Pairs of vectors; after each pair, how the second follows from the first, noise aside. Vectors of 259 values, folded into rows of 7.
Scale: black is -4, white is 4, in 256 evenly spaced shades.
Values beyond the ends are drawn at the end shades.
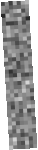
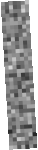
reversed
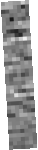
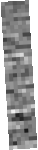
reversed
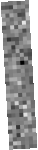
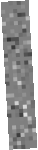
partly zeroed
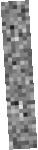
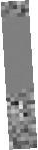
partly zeroed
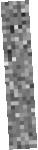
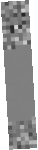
partly zeroed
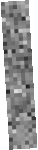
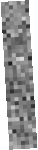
reversed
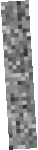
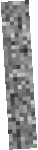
reversed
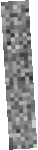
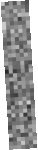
reversed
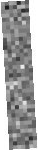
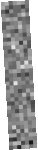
reversed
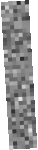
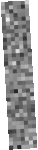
reversed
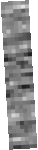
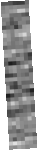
reversed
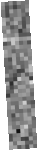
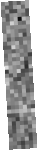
reversed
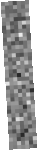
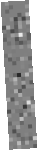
partly zeroed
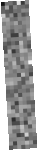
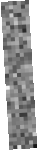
reversed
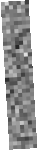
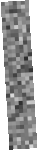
reversed
